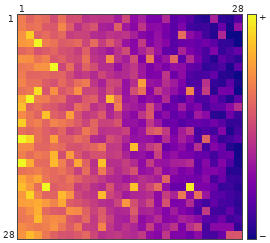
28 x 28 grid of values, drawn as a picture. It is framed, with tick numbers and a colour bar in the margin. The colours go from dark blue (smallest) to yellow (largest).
There is an overall slope up to the left. There are no regular stripes. No single row or column stands out from its neighbours. On average the colour sits 40% of the way up the scale. The texture is fine-grained noise.
